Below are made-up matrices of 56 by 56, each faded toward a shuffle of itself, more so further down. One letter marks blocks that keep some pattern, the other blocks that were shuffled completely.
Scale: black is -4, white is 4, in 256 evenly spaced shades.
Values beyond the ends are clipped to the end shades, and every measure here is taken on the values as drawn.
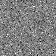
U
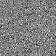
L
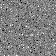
U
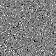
U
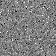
U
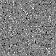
L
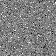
U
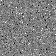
U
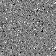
L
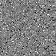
L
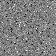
U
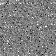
L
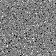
U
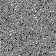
U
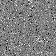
U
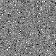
L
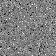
U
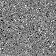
U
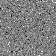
L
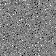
L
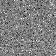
L
